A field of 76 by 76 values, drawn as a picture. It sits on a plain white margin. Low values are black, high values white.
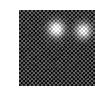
Bumps: two. Ninth with the highest average: top middle. Average level on the scale: 30%. Odd rows or columns: none.
